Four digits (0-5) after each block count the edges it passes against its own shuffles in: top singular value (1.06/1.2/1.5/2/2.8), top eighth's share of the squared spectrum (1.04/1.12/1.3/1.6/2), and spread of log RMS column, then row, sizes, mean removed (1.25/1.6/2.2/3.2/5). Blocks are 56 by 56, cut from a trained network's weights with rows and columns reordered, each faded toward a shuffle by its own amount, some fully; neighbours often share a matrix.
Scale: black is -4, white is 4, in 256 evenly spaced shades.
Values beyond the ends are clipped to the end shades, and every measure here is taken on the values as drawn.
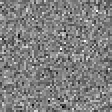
1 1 0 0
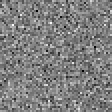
0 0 0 0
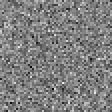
1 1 0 0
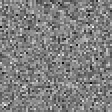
1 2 0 0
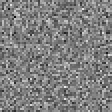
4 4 2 1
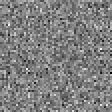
3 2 1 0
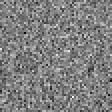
0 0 0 0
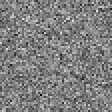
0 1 0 0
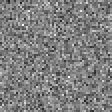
0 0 0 0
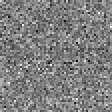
2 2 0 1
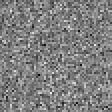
1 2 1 0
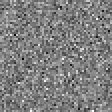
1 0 0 0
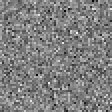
0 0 0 0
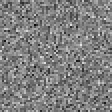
0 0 0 0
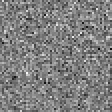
2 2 0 0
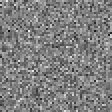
0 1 0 0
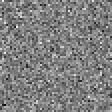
0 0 0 0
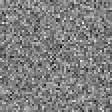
0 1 0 0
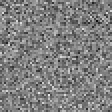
1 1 0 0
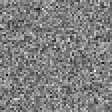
1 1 0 0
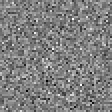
1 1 0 0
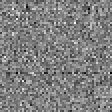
2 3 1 2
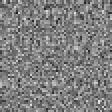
3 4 2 0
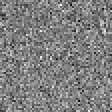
2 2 1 0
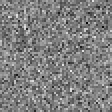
1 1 0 0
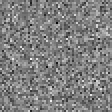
2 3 1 0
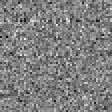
2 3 1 1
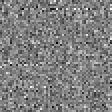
3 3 0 2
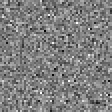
2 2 0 1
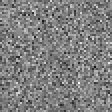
1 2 0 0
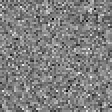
0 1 0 0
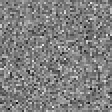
0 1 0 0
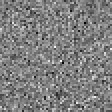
1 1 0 1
